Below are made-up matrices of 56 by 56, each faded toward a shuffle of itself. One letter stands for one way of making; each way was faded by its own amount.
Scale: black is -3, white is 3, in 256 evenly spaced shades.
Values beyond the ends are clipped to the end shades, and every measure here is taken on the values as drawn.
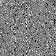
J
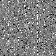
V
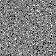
V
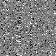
J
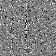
V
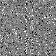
J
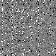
J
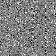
J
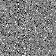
V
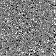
V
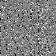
J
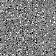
V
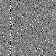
V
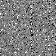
J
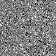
V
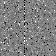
V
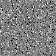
V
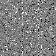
J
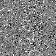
V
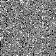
V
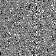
V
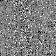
J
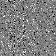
V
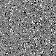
V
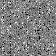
J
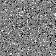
V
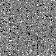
V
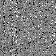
J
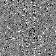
J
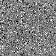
V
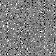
J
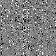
J
